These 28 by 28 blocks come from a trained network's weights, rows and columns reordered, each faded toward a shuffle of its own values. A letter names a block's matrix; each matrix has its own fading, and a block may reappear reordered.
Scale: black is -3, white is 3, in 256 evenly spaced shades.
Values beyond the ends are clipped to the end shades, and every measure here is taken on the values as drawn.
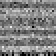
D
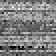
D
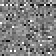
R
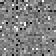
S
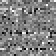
R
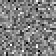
S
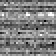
D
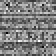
D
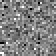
S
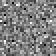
S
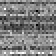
D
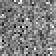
S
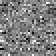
R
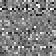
R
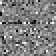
R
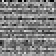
D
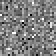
S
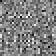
R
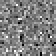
S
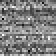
D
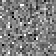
S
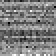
D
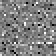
S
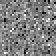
S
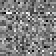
R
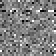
R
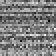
D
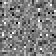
S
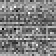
D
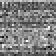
D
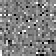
S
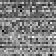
D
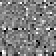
R
